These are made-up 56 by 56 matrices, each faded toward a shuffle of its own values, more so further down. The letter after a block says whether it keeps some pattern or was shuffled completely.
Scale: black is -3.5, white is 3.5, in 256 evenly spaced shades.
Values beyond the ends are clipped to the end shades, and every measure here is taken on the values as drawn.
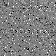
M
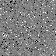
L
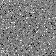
L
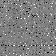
M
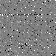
M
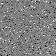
L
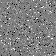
L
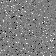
L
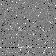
M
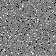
L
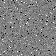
L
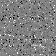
M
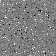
L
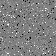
L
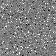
L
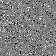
L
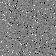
L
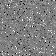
L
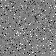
L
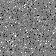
L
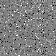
M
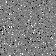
L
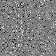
M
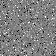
L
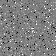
L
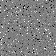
L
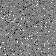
L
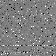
M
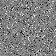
L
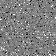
M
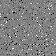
M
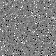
L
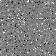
M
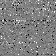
M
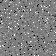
L
